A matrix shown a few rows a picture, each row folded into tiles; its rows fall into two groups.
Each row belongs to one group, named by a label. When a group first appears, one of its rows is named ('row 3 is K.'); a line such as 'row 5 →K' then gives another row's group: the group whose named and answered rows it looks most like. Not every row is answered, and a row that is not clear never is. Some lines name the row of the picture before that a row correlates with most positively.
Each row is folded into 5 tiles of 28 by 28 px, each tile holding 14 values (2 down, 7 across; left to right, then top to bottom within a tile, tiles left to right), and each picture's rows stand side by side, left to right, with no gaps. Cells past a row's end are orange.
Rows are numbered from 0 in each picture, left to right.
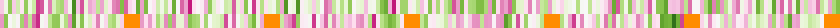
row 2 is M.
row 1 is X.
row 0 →X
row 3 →M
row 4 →M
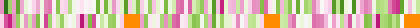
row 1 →X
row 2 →M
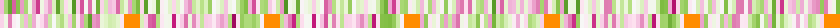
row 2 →M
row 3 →X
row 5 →X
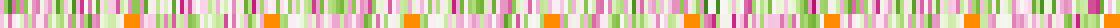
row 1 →X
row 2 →M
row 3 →M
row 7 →M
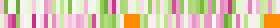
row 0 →M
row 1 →M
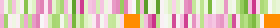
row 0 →X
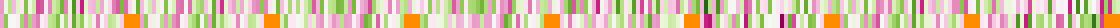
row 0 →X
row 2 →M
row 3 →M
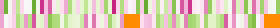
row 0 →X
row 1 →X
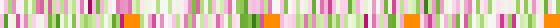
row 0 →X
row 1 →M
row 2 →X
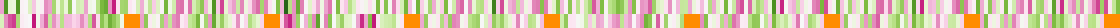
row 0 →M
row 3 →X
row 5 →X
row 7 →X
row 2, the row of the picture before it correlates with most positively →3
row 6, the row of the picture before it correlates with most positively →0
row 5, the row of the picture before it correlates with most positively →0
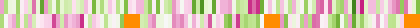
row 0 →M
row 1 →M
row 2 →X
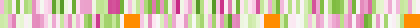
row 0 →M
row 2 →M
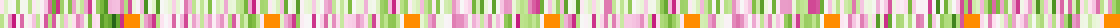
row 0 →M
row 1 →M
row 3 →M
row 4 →M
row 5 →M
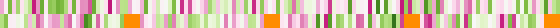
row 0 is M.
